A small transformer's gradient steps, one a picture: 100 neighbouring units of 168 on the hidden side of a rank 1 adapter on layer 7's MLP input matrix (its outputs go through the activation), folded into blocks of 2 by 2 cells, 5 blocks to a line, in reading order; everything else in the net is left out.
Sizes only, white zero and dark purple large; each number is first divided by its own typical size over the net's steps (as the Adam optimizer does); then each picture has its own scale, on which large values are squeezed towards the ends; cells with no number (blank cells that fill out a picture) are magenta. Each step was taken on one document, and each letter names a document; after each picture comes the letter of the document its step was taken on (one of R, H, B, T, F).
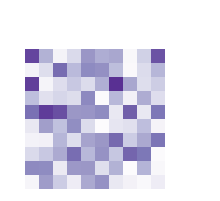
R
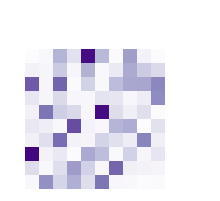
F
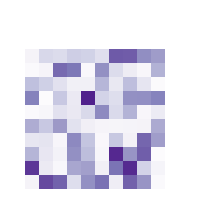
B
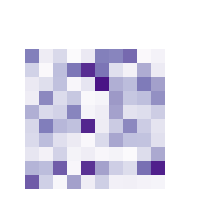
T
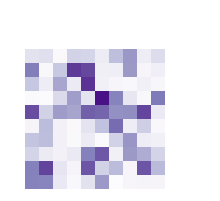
T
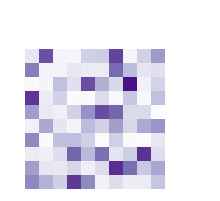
R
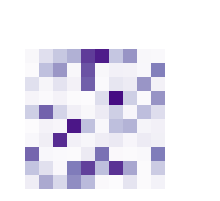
F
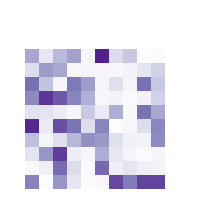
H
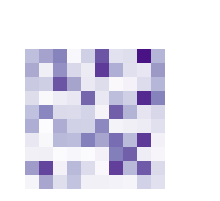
B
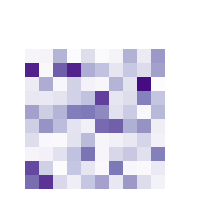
B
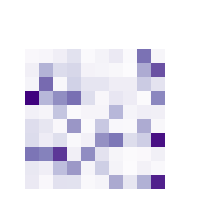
H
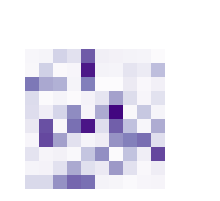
F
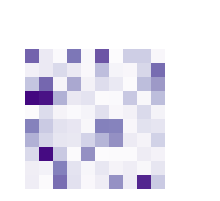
H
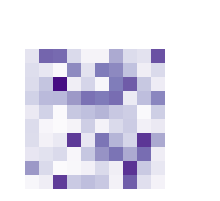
B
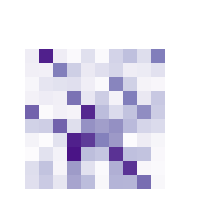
B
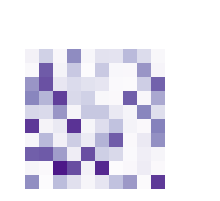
H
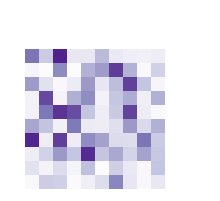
R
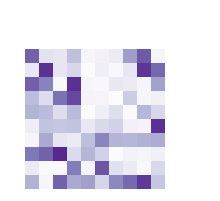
H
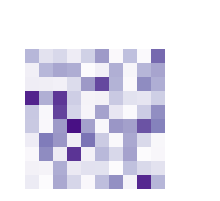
H
